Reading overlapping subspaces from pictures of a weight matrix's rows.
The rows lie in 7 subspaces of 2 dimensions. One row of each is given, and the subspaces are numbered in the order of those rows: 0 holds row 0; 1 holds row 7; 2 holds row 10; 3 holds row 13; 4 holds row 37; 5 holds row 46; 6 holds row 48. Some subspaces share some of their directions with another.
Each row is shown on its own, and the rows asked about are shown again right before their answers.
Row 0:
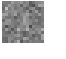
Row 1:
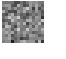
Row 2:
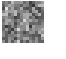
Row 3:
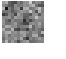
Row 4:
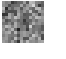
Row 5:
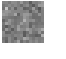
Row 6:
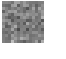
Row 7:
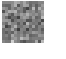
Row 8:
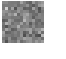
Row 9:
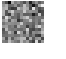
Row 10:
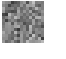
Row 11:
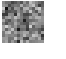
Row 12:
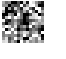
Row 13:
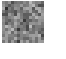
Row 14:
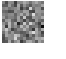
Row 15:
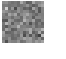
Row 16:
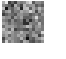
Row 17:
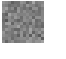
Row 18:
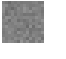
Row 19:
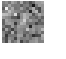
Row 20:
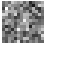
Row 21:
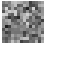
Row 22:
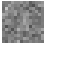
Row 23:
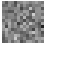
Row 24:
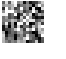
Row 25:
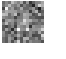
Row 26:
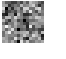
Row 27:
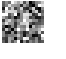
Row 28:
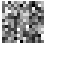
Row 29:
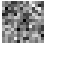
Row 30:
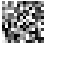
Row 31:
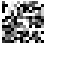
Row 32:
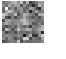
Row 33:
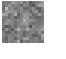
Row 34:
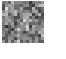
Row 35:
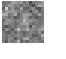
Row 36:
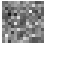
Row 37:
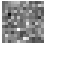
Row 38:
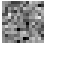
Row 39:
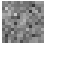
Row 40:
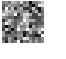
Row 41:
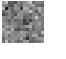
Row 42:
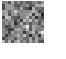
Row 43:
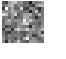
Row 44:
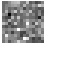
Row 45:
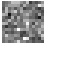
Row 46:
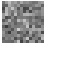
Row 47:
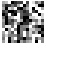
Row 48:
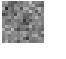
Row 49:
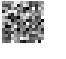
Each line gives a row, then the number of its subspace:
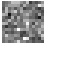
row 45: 4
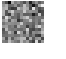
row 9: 5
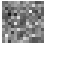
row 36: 4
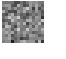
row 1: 1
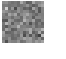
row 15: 2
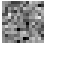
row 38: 4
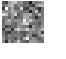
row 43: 6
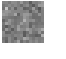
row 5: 2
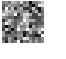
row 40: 2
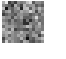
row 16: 6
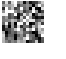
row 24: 0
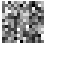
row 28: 6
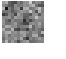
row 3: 6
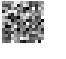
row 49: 1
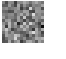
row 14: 0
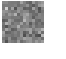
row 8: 2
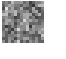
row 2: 3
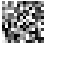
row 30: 0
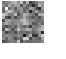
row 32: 3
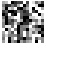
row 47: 5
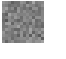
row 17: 2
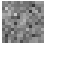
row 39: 4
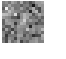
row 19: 4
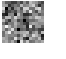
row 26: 5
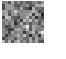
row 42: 3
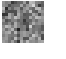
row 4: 2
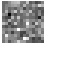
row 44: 4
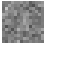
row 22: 0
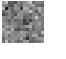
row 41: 6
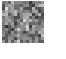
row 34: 3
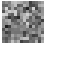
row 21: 1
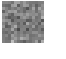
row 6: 1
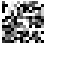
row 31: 5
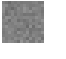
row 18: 5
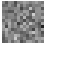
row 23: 0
